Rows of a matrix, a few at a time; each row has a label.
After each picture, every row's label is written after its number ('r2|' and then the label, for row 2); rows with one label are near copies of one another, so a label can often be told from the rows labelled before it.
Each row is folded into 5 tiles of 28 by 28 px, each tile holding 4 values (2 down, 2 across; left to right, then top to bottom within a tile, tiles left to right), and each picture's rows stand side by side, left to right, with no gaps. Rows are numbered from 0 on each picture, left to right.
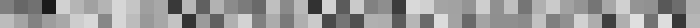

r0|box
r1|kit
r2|kit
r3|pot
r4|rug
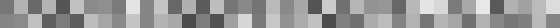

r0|kit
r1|kit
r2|kit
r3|pot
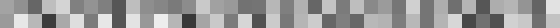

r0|rug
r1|rug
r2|kit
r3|kit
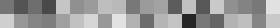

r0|box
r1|kit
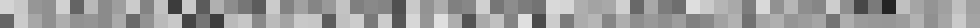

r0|pot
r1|kit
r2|rug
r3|rug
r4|pot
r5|pot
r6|box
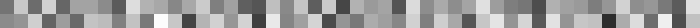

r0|kit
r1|rug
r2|kit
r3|rug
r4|rug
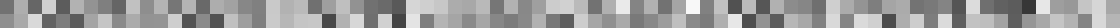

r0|kit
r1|kit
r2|rug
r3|pot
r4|pot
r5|kit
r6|rug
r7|box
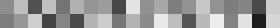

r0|kit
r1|rug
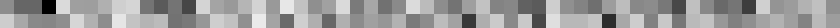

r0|box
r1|box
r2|pot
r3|rug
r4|rug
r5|box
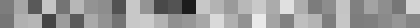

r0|kit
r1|box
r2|pot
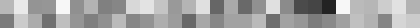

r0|pot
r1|pot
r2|box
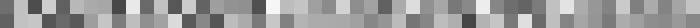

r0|kit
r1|kit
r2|pot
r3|rug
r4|pot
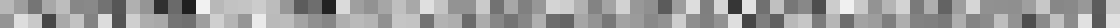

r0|rug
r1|box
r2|box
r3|pot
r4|pot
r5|kit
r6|pot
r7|rug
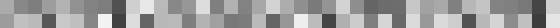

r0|rug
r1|pot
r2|rug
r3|rug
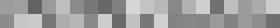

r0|rug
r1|pot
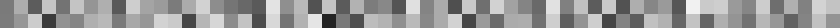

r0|kit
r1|rug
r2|kit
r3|kit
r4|kit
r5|pot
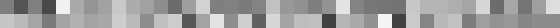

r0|box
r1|rug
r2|rug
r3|pot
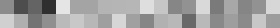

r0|box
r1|pot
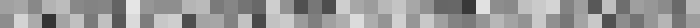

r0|rug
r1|rug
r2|box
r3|box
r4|kit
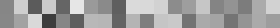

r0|kit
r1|pot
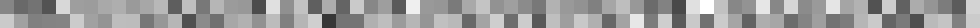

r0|box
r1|kit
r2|kit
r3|rug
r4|rug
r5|pot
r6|kit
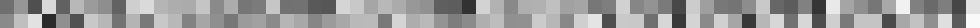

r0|kit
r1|pot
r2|box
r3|box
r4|rug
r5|rug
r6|rug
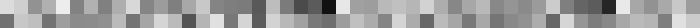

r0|pot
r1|rug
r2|box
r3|pot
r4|box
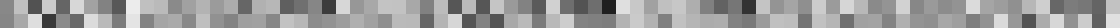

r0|kit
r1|pot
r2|box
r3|kit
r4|box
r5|box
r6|pot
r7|rug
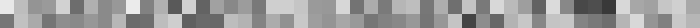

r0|pot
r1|kit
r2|pot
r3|kit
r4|box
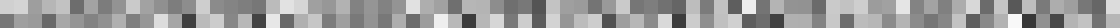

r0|pot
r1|rug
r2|pot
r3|rug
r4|rug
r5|kit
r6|pot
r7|kit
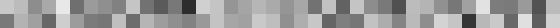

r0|pot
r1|box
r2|kit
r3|rug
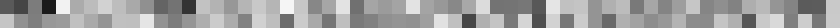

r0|box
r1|box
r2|pot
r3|rug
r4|pot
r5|rug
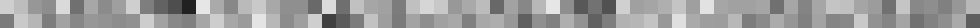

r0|pot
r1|box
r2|kit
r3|pot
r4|box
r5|pot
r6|pot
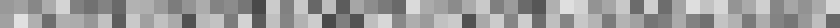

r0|rug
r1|rug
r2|kit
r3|rug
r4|pot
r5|pot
